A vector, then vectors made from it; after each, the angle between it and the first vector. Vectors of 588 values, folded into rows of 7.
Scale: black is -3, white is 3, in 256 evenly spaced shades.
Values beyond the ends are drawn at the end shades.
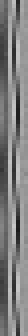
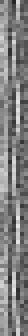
nearly opposite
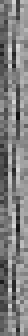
nearly parallel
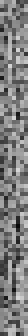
partly aligned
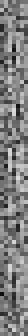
partly aligned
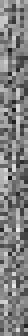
partly opposed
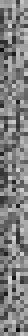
partly aligned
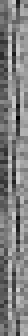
nearly parallel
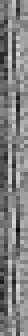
nearly parallel
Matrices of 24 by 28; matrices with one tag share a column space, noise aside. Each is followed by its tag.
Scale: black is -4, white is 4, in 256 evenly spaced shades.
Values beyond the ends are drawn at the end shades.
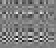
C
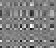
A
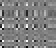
A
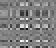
A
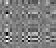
C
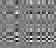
C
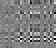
C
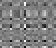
A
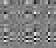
C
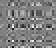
A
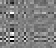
C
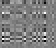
C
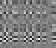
C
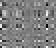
A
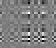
C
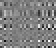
A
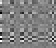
C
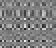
A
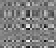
A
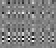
C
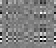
C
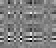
C
